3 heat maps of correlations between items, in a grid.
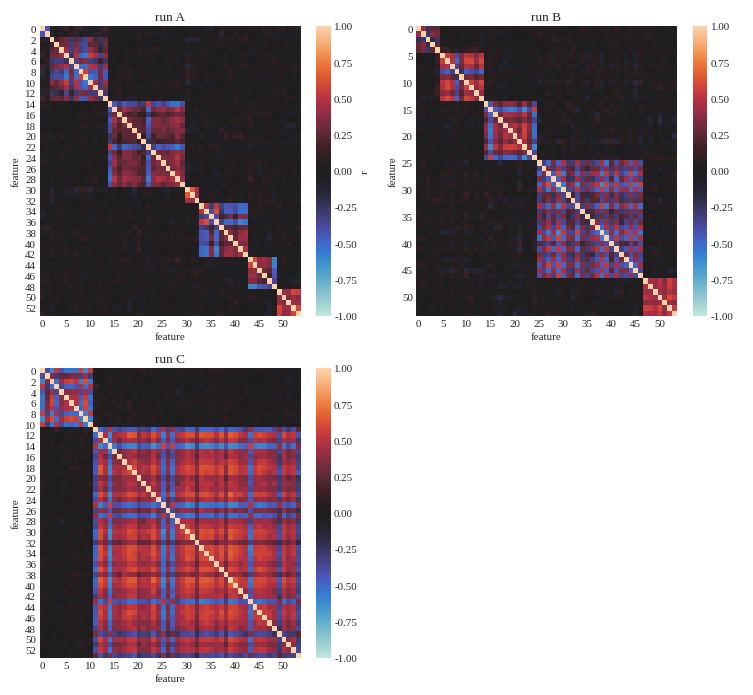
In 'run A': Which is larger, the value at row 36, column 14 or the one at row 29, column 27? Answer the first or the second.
the second
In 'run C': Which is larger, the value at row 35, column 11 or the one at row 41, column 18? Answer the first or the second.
the second
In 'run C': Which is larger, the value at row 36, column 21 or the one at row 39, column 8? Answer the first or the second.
the first
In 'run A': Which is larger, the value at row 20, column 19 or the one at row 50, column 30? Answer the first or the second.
the first
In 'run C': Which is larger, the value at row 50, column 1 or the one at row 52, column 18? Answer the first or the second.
the second
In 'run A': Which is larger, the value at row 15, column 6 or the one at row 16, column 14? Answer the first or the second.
the first
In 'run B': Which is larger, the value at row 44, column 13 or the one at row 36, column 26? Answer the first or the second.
the second
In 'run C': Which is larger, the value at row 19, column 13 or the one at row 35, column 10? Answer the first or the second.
the first
